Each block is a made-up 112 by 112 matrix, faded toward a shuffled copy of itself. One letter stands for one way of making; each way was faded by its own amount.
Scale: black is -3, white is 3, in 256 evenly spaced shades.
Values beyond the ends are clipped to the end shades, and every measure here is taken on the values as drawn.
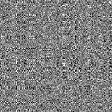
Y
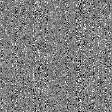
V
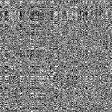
Y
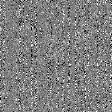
V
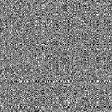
Y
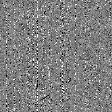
V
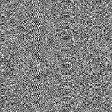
Y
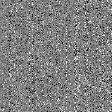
V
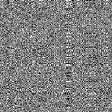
Y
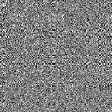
Y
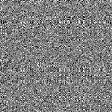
Y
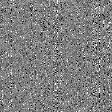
V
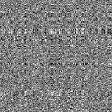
Y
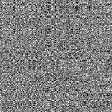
Y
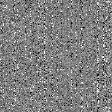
V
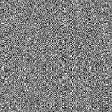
Y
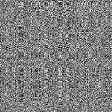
Y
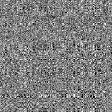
Y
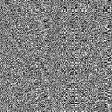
Y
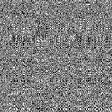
Y
